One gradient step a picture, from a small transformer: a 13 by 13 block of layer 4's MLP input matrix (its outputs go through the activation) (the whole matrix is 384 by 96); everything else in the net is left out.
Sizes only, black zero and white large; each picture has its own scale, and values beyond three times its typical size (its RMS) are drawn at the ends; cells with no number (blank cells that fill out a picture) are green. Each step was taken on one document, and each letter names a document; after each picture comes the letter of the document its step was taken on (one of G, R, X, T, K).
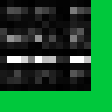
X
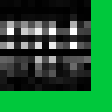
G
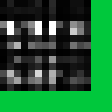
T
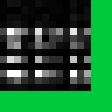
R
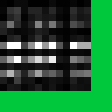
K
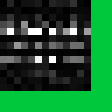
G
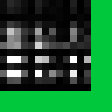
R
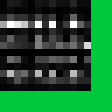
X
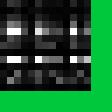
R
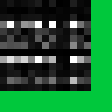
X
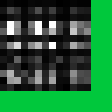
T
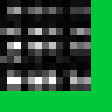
K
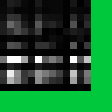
R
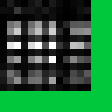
T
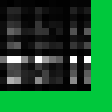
R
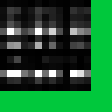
K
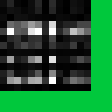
T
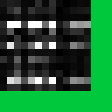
T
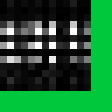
G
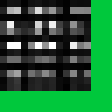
K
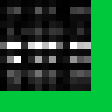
K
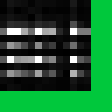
X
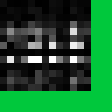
X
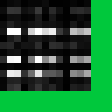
K
